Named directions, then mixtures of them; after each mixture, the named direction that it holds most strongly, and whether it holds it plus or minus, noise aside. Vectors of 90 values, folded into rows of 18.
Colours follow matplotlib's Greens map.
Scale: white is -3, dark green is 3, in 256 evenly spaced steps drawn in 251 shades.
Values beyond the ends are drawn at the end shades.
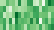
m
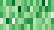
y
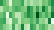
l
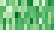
m, plus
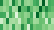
y, plus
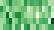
l, minus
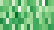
y, minus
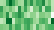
l, minus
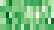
l, minus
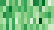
m, minus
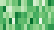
m, plus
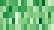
m, minus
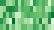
m, minus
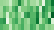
l, plus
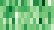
m, minus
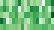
y, minus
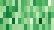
m, minus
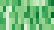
l, plus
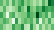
l, plus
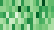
y, plus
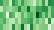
l, plus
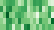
l, minus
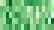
l, minus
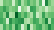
y, minus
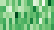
m, plus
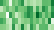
l, plus
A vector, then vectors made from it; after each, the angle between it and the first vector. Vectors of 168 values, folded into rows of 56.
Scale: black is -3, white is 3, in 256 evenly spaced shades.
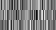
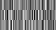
partly aligned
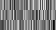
partly aligned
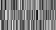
partly aligned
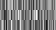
partly opposed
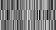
partly aligned
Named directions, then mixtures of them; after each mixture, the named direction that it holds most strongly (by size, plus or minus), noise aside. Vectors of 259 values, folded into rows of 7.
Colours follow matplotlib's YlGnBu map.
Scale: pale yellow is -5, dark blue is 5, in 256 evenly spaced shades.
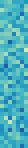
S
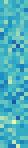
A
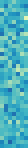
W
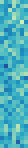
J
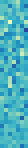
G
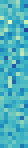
G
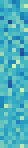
G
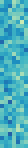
J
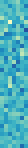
G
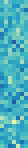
A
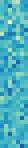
G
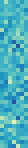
A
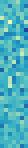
G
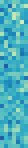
J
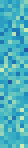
S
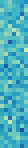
S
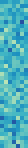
A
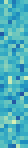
A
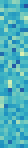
W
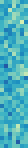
J
